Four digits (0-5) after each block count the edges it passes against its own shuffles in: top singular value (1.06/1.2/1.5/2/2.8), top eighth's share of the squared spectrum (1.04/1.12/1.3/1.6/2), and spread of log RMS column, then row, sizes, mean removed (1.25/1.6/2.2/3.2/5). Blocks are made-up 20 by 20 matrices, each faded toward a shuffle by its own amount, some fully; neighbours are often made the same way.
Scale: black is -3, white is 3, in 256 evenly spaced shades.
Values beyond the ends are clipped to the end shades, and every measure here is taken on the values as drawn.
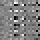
3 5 3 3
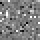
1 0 0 0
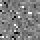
1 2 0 0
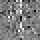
3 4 1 1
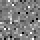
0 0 0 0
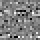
1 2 0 2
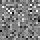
2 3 0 1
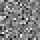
2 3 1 0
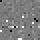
1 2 0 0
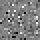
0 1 1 0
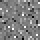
0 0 0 0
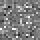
1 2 0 1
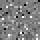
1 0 0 0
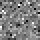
2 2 0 0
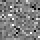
0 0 0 0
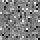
0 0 0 0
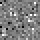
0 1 0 0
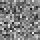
2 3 0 1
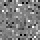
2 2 0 1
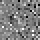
2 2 0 0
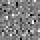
2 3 0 0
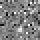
1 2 0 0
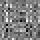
3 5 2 2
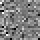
2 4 1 0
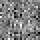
2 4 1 1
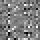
3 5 2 1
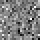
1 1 0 0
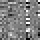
3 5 2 1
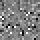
1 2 0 1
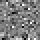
2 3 1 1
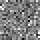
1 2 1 0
